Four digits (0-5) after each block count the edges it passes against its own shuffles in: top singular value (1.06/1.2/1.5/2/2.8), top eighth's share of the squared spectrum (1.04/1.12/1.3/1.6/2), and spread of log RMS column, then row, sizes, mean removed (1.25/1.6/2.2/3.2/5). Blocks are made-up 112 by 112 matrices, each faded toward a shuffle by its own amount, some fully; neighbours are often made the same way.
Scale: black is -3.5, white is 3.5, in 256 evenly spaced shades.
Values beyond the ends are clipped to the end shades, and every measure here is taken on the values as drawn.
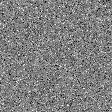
0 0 0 0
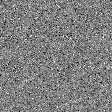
0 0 0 1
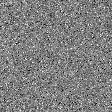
0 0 0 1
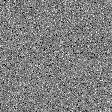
0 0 0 0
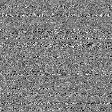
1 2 0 4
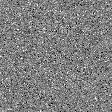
0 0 0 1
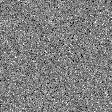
0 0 0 1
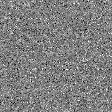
1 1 0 2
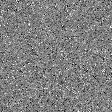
0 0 0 0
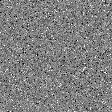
0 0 0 0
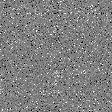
3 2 0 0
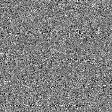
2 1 0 3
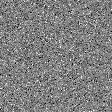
0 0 0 0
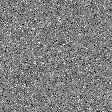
0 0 0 0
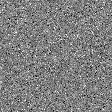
0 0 0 0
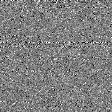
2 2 0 3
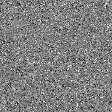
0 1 0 2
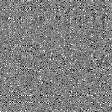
4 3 2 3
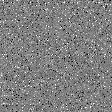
3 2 0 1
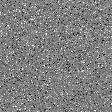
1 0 0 0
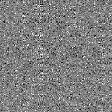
4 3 2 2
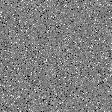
2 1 0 0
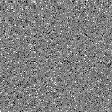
4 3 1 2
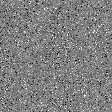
2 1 0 0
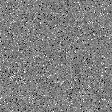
3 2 1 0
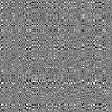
5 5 4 4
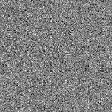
4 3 2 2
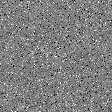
1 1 0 0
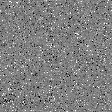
3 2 1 0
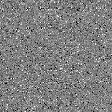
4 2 1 1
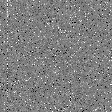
2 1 1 0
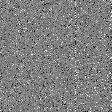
2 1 1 0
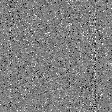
2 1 2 0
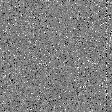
2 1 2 0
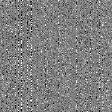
2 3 4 0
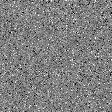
0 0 0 1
